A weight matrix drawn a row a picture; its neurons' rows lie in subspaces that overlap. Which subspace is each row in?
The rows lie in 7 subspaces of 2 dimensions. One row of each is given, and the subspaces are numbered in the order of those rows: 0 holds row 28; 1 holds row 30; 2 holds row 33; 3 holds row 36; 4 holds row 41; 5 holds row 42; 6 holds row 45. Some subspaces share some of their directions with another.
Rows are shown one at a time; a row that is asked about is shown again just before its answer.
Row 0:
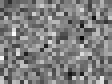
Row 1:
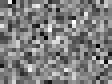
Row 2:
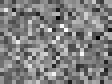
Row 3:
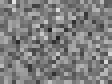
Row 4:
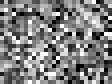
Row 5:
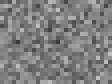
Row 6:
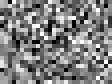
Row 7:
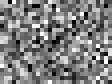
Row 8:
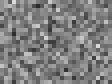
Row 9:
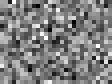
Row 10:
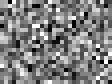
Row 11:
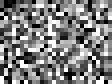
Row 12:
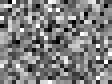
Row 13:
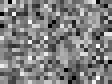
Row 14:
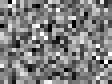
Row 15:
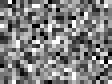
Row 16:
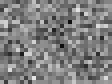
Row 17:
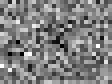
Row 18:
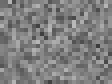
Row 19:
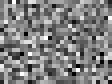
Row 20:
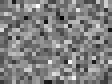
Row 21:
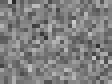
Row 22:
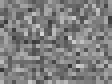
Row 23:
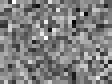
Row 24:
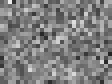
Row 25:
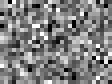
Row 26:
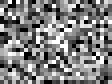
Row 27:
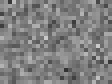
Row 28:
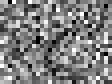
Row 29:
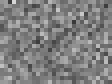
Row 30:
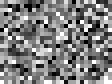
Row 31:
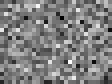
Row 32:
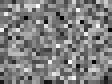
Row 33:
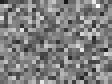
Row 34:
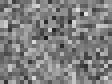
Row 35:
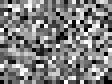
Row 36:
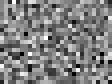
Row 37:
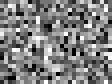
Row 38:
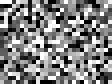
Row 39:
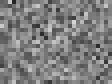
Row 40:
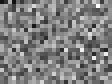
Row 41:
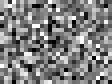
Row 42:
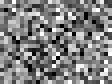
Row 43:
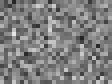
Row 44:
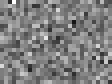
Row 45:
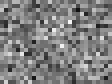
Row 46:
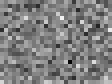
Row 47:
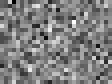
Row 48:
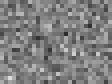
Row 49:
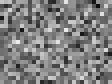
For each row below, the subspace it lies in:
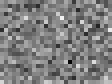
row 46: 1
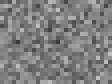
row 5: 2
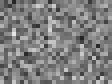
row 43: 4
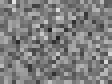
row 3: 5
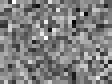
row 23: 6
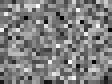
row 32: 1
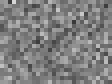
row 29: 0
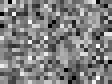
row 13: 5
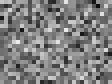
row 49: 2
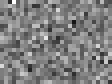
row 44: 3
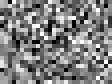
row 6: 3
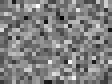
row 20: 1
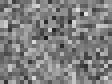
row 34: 6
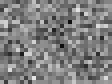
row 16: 6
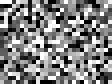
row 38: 2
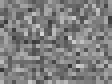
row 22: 3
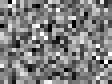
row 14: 0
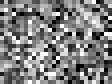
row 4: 5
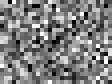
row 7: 0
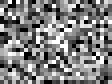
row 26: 6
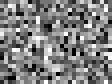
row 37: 0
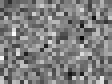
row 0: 4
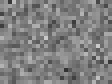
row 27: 5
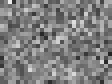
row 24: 4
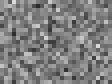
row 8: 4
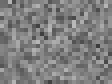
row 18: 3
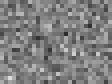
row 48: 0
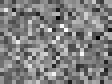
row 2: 5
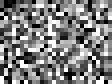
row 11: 4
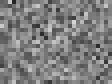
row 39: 3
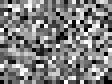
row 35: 1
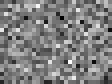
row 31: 1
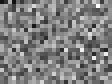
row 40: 2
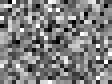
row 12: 2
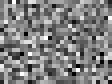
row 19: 3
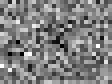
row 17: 6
